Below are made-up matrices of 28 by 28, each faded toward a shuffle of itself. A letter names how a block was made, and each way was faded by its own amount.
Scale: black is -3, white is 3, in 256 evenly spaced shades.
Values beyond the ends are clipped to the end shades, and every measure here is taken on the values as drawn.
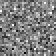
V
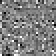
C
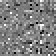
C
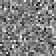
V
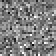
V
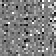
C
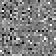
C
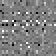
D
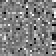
C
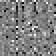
C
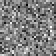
V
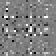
D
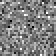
V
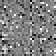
C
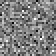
V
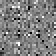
C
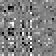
D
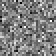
V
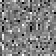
C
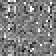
C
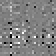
D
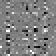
D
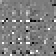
D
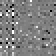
D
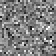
V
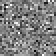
V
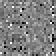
C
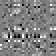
D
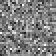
V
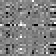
D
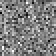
V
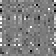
D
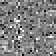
C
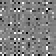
D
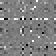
D
